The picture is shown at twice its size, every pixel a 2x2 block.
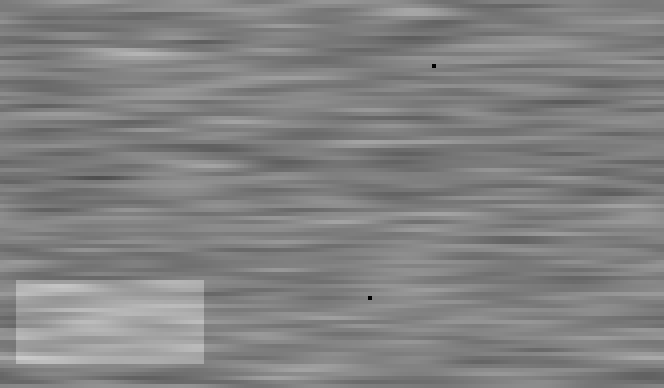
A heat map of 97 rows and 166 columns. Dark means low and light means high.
Mirror symmetry: none. Ninth with the highest average: bottom left. Lone odd cells: 2, each lower than its neighbours. Grain: streaks across. Odd patch: higher, in the bottom left.
